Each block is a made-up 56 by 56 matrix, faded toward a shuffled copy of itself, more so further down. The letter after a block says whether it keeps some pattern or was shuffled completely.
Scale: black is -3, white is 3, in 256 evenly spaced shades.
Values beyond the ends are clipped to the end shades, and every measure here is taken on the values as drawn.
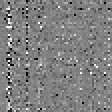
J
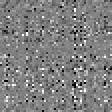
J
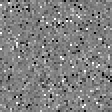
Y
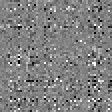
J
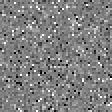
Y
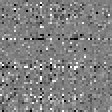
J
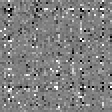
J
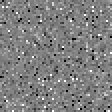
Y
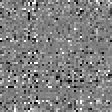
J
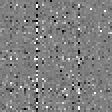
J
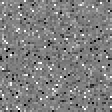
Y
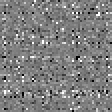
J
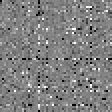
J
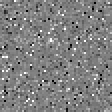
Y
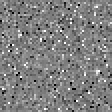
Y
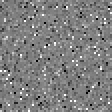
Y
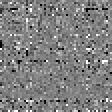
J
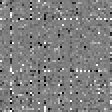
J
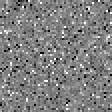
Y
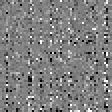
J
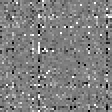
J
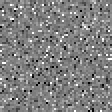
Y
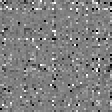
J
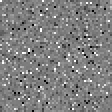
Y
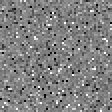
Y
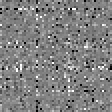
J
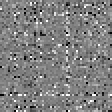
J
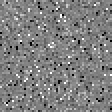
Y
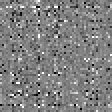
J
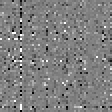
J
